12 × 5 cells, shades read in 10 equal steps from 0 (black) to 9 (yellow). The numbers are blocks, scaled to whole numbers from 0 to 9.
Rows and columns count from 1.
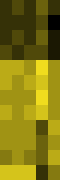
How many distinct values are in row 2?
3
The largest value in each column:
8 8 8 9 7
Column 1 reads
2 2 2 3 7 7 6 7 6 6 5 8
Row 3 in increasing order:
1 2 2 3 4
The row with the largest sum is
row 5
